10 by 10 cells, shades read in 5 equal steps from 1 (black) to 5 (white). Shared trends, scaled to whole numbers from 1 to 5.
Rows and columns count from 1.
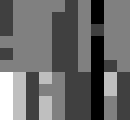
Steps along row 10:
down down up down down same down up down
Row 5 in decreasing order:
3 3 3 3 3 3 2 2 2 1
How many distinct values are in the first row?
3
